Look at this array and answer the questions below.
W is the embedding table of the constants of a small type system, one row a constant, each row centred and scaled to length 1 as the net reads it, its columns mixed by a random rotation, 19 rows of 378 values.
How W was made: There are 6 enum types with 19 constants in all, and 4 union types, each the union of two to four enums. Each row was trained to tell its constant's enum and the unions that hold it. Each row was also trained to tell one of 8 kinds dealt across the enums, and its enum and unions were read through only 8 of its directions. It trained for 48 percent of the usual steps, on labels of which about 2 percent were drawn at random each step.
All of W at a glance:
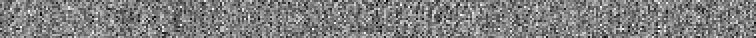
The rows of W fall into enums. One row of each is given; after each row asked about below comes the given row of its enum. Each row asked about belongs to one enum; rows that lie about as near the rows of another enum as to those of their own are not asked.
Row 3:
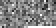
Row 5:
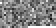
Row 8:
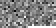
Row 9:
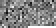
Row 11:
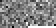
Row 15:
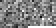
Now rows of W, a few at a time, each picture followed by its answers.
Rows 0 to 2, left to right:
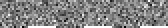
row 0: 8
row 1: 11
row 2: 11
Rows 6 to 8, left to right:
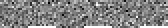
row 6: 9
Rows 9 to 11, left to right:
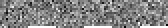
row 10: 8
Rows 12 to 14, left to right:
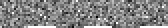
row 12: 3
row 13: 15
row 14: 5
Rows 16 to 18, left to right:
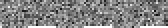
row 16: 3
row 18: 3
